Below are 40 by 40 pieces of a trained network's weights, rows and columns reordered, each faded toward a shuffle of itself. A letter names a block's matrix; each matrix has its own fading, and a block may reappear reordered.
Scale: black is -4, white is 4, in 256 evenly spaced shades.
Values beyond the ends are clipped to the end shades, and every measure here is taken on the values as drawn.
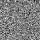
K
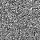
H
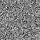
K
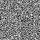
H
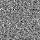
H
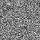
K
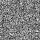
H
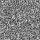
K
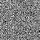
H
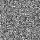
H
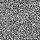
H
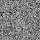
H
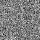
H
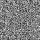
H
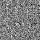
H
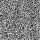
H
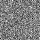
H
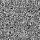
K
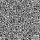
K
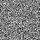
H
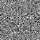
K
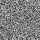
K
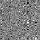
K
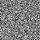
K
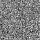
H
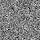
H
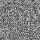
H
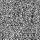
H
